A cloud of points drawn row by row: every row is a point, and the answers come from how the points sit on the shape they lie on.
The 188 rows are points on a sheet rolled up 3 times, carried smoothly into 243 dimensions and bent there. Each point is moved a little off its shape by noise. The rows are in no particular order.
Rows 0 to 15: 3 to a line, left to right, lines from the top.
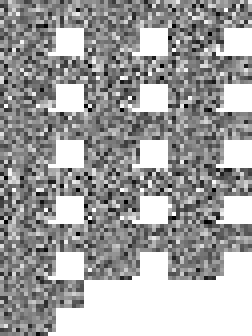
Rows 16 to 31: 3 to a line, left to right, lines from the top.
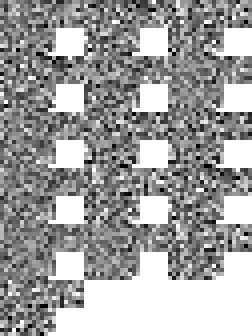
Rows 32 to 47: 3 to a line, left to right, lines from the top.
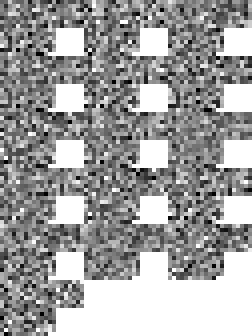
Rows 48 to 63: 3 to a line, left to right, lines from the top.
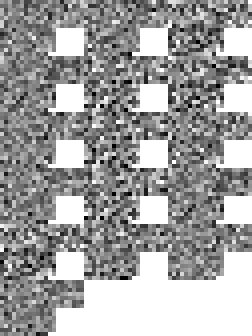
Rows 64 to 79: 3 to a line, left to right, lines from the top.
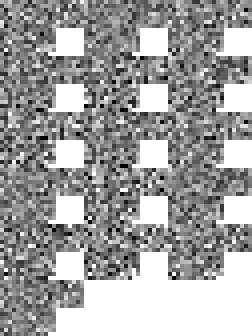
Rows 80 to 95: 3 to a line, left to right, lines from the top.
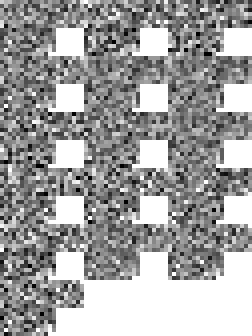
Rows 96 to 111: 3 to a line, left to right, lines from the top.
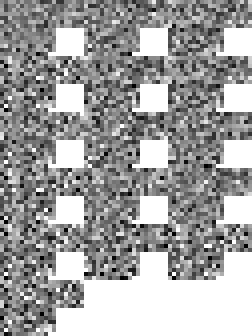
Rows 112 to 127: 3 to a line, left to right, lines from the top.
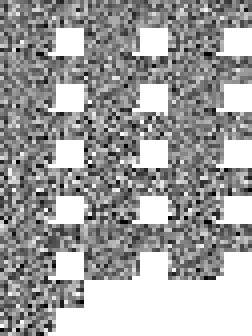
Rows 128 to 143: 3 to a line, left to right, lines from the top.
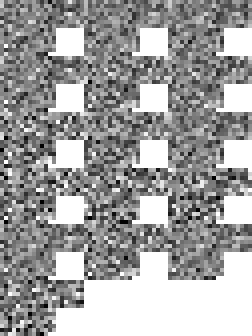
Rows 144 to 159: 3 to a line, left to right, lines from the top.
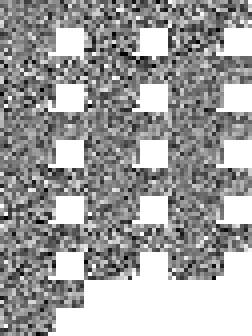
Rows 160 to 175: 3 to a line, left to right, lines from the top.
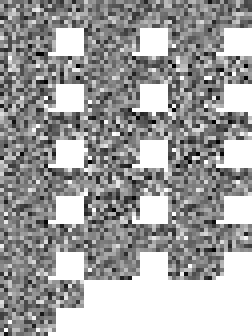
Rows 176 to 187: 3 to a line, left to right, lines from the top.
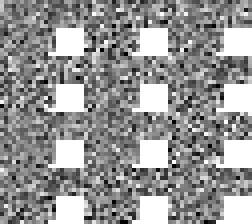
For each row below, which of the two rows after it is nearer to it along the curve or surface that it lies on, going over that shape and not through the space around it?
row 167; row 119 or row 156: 156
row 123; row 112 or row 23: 23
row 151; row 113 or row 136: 136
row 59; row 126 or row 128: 128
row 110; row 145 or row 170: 170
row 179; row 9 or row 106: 9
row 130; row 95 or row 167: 167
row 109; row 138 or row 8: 138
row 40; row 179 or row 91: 91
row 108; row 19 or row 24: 24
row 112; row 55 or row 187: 187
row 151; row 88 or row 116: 88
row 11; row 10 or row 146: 10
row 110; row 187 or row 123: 123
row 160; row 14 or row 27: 14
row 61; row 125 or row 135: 125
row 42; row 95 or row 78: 78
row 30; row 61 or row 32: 32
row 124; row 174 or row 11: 11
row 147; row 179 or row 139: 139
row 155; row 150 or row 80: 150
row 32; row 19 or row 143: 143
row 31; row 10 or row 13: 10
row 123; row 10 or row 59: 10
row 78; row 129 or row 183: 183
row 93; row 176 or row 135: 176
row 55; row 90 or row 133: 90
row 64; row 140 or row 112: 112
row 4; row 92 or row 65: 92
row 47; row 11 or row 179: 179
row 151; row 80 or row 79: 79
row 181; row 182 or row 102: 102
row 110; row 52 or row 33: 33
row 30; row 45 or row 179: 179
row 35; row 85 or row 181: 85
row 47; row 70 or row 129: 70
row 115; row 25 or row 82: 25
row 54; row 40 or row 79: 40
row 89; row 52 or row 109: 52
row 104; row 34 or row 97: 97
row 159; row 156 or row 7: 7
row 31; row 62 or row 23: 23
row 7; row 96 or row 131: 131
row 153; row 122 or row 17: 122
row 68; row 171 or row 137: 137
